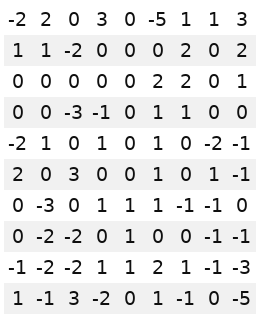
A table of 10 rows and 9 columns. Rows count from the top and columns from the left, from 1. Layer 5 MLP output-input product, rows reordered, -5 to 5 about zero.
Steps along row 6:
down up down same up down up down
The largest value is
3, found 4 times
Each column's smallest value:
-2 -3 -3 -2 0 -5 -1 -2 -5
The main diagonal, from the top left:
-2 1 0 -1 0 1 -1 -1 -3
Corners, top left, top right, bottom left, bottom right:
-2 3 1 -5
